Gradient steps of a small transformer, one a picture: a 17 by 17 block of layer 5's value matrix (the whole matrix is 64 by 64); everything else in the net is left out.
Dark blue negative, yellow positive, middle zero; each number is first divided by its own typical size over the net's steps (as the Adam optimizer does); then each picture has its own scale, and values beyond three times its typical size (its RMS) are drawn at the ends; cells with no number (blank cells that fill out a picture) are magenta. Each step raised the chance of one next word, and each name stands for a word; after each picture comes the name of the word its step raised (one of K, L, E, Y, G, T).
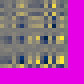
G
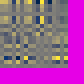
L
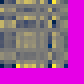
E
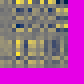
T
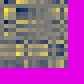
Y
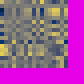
Y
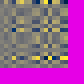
L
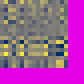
Y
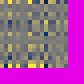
E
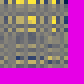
L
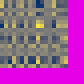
G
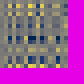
G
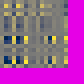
G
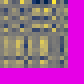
T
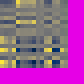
Y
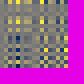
L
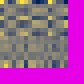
E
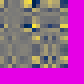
G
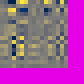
Y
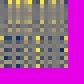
L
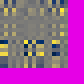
Y
